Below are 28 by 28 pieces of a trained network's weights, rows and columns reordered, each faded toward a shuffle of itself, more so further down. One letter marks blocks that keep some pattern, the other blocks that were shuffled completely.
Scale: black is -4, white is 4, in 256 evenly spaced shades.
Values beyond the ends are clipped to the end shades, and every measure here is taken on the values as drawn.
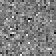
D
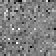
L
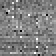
L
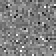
D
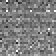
L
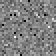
D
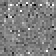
L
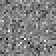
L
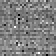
L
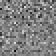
L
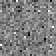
L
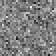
D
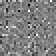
L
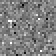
D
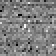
L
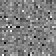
L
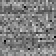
L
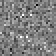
D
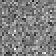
L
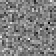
D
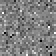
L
